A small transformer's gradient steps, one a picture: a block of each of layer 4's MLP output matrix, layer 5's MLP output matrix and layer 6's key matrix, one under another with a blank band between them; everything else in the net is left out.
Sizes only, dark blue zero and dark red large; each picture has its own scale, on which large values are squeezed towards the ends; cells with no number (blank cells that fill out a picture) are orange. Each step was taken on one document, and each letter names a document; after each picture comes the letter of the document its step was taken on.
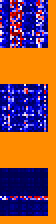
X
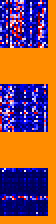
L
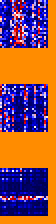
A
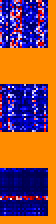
L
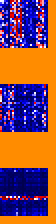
L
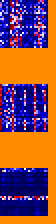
X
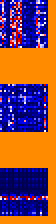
X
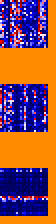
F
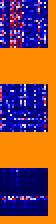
F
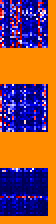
F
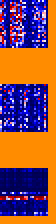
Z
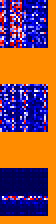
Z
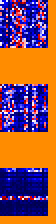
L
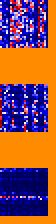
L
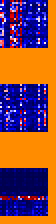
X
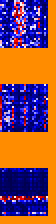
A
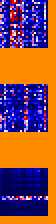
Z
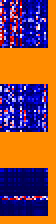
Z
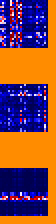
Z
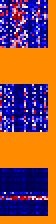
A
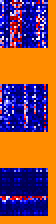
X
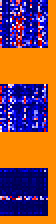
L
